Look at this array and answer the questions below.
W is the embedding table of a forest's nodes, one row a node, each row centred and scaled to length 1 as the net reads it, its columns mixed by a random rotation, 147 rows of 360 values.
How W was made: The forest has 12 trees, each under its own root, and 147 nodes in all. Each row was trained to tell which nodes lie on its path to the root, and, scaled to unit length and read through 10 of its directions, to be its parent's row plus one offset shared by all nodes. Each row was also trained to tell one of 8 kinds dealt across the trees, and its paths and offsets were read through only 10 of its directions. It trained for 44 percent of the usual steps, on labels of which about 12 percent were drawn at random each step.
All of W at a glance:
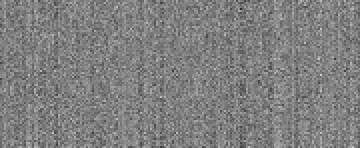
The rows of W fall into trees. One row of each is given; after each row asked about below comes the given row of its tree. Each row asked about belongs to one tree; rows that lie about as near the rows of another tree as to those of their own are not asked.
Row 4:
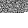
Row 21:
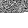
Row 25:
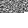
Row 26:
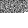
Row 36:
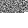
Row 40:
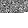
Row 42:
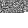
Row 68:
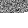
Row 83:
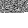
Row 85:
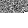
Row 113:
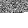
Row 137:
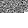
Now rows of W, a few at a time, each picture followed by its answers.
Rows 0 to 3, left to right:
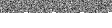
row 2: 137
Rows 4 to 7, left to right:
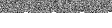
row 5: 42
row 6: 25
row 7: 40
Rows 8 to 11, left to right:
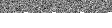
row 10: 4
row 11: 113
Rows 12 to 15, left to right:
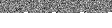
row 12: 4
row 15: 42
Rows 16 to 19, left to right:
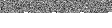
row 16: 137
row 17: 42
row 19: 36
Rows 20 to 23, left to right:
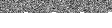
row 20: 40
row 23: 21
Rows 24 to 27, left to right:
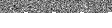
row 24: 85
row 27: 21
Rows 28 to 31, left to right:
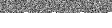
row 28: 113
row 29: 113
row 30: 4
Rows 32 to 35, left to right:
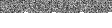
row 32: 26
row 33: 25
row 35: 26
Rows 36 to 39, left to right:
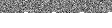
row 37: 42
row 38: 113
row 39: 21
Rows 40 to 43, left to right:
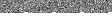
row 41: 137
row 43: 42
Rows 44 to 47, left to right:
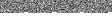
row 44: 40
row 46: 83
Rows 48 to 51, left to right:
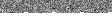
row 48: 42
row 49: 21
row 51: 137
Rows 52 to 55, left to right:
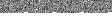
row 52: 4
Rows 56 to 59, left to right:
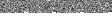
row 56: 4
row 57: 25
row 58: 85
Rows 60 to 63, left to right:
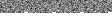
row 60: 42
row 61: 85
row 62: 4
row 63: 25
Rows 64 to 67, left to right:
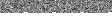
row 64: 113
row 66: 137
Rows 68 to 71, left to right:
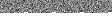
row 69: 113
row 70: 40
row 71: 40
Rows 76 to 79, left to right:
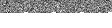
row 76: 40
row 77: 21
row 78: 26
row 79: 4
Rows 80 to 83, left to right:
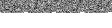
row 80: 83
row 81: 42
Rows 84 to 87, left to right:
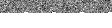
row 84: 4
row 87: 26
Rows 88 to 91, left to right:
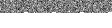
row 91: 4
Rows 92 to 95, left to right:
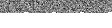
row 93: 83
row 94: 85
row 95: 85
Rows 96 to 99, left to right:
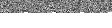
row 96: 40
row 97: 40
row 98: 137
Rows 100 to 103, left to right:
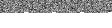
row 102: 85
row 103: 40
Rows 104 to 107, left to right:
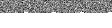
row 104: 137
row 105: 21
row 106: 26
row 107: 42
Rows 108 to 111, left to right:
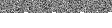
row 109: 137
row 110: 4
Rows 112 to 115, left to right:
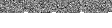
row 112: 21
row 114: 42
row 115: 85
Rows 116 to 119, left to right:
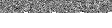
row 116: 85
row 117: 68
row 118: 40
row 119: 42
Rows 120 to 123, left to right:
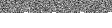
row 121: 85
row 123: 113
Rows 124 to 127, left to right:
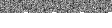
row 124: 21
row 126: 21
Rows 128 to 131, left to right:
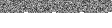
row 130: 42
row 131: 85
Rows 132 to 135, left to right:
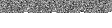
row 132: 137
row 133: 137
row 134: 40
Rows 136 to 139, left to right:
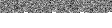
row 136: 137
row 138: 4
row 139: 36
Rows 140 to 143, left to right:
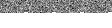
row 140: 40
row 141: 26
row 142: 85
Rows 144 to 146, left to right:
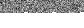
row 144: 85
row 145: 4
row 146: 137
